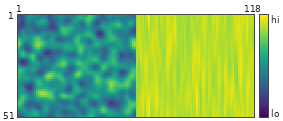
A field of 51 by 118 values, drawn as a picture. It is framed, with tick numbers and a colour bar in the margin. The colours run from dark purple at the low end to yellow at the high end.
The table splits into one row of 2 panels. Panel 1,1: middling, blotchy, strong in contrast. Panel 1,2: very high, streaked downward, faint in contrast.
